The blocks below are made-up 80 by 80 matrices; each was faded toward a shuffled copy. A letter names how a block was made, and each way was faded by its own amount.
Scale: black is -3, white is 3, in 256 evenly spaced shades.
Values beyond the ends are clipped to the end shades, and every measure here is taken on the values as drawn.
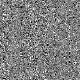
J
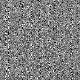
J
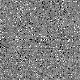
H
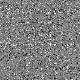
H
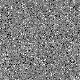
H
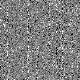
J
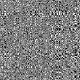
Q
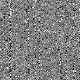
J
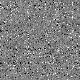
H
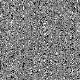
J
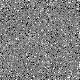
H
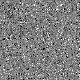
H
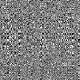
Q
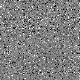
H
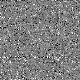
H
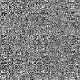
Q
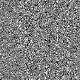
J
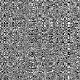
Q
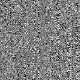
J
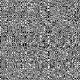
Q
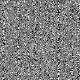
J
